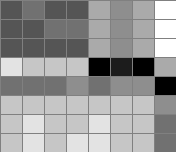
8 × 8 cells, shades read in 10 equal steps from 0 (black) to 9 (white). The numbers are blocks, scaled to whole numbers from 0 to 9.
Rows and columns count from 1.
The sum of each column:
42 44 42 44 45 42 44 46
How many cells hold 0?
3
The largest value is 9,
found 3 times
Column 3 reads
3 4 3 7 4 7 7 7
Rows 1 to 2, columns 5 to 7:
6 5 6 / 6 5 6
